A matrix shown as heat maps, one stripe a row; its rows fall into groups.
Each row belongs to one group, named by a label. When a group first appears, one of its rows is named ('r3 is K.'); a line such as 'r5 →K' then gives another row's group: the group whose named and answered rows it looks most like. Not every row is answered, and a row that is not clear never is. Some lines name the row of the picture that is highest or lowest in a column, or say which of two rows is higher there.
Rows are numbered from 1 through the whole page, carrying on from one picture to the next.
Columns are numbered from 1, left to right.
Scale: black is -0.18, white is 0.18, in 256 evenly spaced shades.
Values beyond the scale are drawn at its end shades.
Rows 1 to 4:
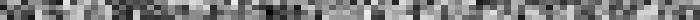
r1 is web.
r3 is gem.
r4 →gem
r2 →gem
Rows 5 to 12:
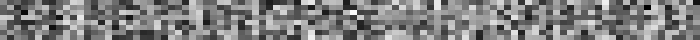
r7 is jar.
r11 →gem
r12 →gem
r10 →jar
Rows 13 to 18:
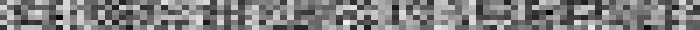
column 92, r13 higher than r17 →Yes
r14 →jar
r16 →web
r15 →web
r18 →web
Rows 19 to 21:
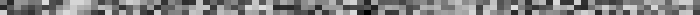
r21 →jar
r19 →jar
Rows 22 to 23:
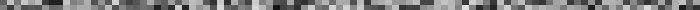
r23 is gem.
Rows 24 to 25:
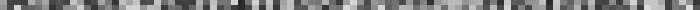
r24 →jar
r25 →jar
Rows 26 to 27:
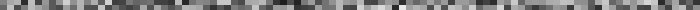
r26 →gem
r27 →web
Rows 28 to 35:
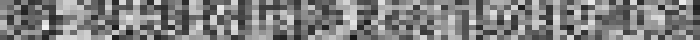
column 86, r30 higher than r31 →Yes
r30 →jar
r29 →gem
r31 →jar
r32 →jar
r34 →web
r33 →jar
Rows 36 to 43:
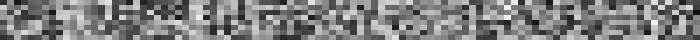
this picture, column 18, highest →39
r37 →jar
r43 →gem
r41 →web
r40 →web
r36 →gem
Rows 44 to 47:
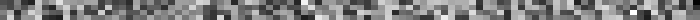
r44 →gem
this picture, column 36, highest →44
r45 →gem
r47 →web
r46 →web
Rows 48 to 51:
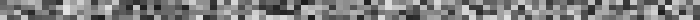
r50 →gem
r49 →gem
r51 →jar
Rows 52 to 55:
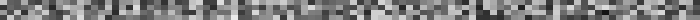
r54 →jar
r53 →gem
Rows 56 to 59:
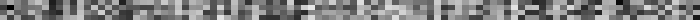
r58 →web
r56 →web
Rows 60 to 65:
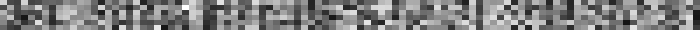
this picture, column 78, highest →64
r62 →jar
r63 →jar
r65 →jar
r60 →jar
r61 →web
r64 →gem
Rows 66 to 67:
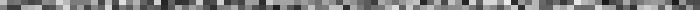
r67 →gem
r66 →jar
